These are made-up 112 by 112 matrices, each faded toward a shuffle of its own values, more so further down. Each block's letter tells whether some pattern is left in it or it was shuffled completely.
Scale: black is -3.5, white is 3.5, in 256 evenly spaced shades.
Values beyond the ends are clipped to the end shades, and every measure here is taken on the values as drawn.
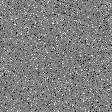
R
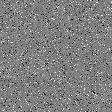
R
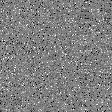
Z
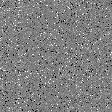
Z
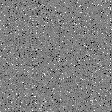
Z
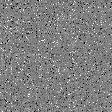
Z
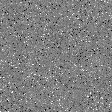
R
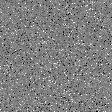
R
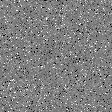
R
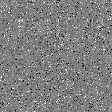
Z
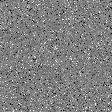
R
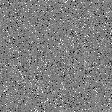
Z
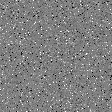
R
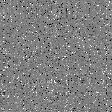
Z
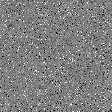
Z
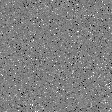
R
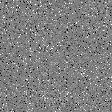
Z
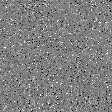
Z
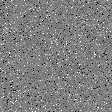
R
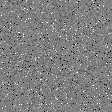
R
